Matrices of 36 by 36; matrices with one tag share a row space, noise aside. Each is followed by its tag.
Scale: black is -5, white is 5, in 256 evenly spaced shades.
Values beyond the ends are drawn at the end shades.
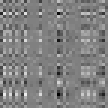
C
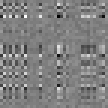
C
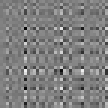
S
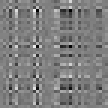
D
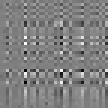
S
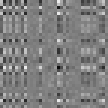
C
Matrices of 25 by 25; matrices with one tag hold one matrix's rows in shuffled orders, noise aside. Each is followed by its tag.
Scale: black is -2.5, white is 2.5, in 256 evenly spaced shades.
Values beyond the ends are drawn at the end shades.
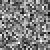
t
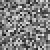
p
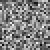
t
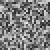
t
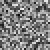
p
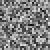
p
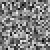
p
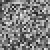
p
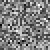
p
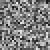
p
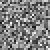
p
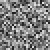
p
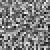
t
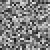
p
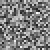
p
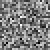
p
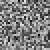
t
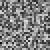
t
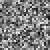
t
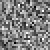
p
